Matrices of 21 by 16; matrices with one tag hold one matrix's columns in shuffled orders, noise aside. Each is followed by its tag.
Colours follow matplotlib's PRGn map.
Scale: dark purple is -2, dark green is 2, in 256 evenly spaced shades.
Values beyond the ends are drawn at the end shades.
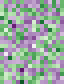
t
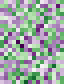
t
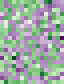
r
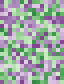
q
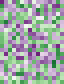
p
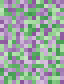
t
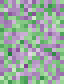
p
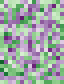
r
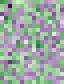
r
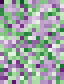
q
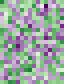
r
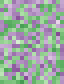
p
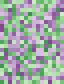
r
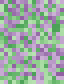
p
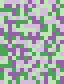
t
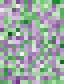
r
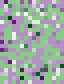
t
